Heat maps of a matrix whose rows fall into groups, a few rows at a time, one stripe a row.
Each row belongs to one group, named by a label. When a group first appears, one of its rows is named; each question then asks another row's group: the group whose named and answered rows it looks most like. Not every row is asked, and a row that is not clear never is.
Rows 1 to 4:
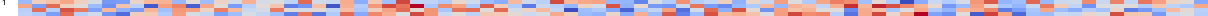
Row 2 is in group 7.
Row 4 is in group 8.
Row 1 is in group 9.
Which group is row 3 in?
8
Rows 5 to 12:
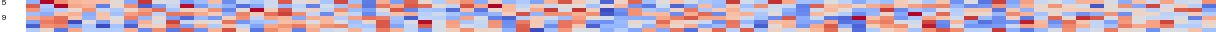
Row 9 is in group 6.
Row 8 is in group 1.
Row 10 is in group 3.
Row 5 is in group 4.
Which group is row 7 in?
1
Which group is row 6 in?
7
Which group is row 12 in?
8
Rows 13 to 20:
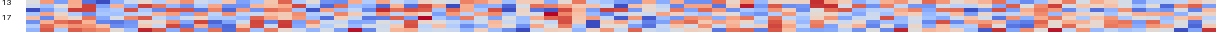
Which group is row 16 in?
3
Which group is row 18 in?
9
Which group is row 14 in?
1
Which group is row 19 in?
9
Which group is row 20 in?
4
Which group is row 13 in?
8
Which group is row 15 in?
7
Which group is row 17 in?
1
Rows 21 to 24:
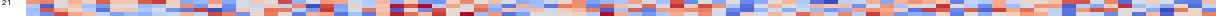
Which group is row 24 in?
7
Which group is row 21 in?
4
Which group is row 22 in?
7
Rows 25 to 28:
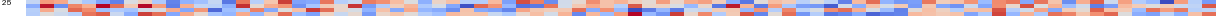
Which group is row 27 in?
9
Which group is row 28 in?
4
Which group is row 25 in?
6
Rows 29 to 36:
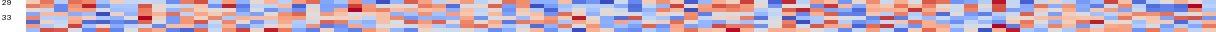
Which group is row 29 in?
8
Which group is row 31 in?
8
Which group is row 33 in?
1
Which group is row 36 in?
6
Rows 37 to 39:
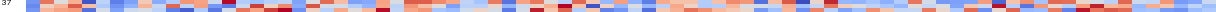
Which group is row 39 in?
6
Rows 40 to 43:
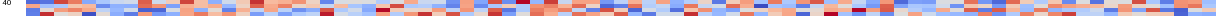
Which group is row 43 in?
3
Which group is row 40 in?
1
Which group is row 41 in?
1
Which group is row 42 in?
7
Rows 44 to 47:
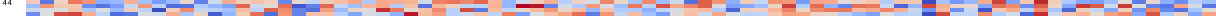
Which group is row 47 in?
9
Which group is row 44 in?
7
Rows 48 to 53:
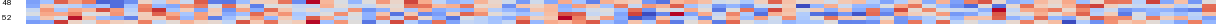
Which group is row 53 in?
1
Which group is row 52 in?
9
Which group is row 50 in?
4
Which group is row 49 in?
3
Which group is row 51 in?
4
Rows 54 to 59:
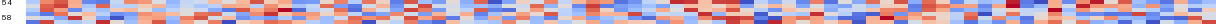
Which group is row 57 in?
1
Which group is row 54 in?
6
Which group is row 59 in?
4
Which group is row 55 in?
6
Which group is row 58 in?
8
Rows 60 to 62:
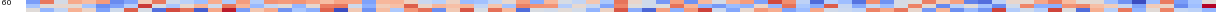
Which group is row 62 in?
7
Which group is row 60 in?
4
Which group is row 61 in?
3
